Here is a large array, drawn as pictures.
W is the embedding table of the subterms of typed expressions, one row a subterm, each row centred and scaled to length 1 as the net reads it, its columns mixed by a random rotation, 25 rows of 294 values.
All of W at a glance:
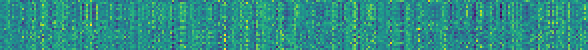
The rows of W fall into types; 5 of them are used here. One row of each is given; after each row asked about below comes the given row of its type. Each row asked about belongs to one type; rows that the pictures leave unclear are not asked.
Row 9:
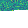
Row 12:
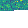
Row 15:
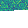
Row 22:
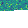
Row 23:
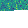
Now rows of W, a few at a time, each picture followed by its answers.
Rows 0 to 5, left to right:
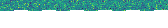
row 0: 12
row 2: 9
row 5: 23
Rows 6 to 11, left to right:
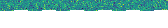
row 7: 23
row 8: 9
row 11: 23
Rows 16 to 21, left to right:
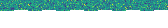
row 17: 22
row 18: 15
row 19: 22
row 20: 9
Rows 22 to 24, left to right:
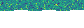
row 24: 22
